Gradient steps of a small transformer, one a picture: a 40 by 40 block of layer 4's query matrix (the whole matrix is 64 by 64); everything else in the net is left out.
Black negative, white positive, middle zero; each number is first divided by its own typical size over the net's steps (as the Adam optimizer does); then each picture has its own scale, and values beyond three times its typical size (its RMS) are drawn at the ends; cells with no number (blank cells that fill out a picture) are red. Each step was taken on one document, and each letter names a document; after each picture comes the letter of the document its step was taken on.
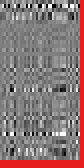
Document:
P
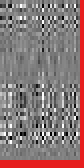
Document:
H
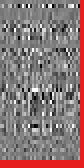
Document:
P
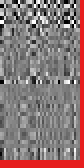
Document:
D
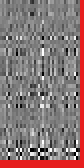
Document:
H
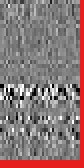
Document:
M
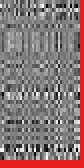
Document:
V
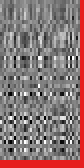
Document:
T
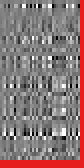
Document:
P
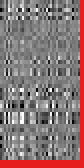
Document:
M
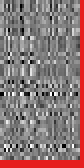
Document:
M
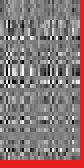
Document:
M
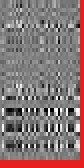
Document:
V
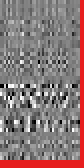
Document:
M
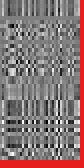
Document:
V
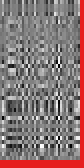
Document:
V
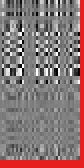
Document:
V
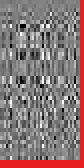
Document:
H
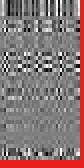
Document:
V
